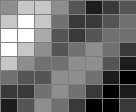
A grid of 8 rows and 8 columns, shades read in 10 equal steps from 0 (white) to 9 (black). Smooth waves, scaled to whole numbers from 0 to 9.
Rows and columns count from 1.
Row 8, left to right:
8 6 4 5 7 9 9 7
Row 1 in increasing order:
2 2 4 4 6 6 7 8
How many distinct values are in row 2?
5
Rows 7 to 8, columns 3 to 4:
5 4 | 4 5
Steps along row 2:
down up up up same down down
